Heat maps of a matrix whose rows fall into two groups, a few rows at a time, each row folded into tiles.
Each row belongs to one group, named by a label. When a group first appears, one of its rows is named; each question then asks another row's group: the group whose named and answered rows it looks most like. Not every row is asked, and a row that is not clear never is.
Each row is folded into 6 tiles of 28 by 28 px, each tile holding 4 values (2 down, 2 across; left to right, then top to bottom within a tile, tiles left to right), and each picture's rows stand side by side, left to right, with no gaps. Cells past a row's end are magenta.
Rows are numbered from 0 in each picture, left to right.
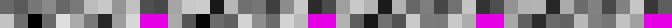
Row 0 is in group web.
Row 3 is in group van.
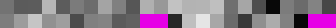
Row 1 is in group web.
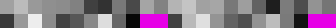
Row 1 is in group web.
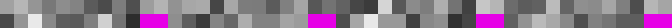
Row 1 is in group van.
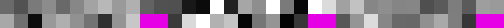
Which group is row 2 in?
web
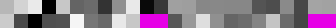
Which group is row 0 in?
van
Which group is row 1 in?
web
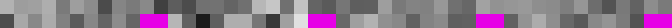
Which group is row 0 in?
web
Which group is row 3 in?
web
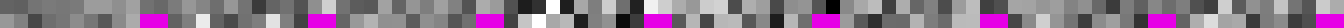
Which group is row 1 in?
web
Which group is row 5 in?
van
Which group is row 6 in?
web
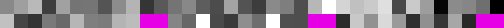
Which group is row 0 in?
van
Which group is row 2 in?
web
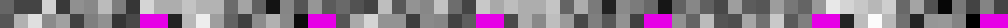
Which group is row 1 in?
web
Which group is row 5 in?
web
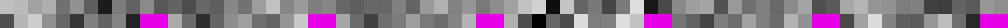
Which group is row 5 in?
web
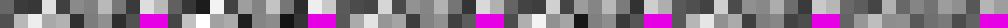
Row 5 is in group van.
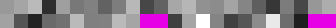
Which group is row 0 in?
van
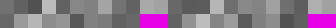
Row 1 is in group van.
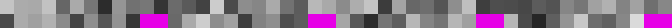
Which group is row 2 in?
van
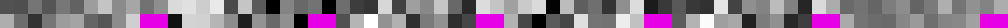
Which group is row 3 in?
van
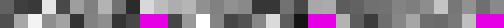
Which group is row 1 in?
web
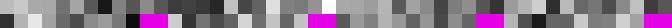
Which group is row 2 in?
web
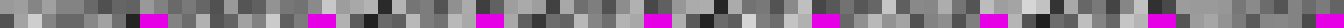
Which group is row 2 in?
van
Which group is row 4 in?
van
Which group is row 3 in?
van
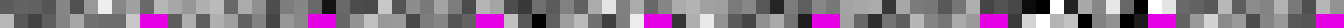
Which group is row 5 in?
van
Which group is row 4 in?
web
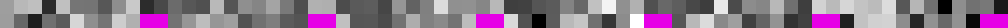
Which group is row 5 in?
web
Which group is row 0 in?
van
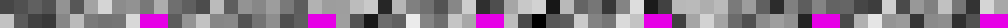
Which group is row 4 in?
web
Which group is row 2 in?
van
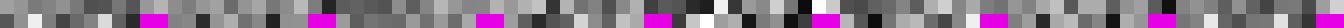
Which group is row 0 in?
web
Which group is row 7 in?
web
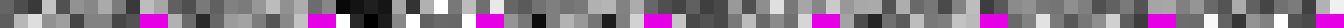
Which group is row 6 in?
web
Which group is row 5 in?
van
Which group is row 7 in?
web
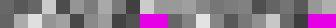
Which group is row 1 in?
web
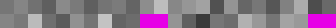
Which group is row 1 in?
van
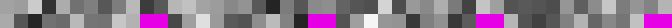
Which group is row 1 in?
web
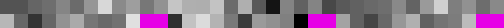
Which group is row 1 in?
web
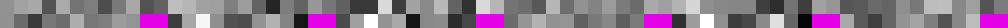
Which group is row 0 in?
van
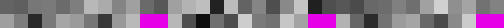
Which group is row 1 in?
van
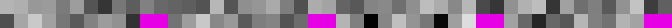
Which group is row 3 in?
van
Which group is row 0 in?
web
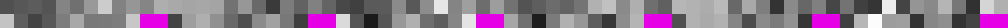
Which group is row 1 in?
web
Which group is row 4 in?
web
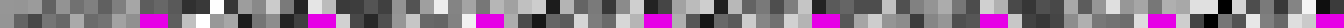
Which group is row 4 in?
van
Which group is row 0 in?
van
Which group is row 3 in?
van
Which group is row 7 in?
van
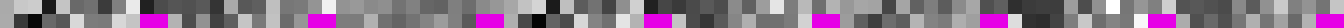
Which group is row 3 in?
van
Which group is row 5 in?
van
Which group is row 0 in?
van
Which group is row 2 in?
web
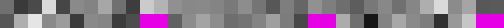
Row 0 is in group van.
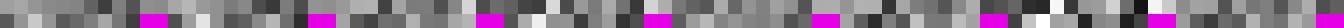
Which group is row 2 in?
van
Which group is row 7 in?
van
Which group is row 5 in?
van
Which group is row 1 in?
web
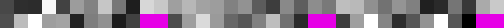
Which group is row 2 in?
web
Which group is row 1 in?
web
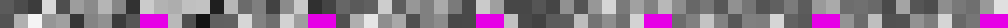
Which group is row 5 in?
web
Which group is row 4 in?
web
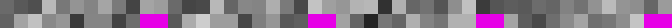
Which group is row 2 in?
van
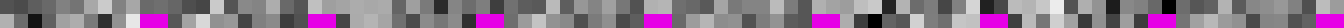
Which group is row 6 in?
web
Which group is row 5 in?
van
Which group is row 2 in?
web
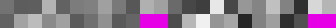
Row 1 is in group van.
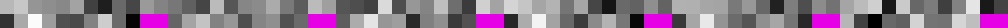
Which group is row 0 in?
web
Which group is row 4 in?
web
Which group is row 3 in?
web
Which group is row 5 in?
van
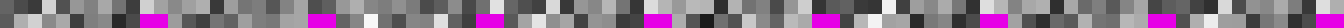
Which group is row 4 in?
van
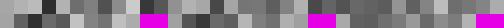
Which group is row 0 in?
van
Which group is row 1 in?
van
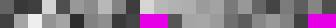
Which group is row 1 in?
web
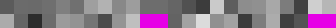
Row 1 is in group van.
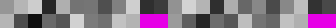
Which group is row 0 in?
van
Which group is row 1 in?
van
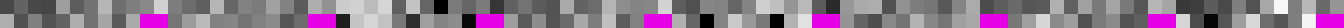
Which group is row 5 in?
van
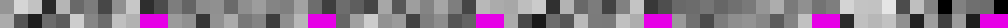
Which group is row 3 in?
van
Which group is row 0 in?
van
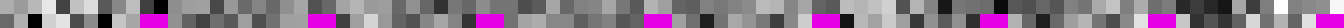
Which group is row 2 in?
web
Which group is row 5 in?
web
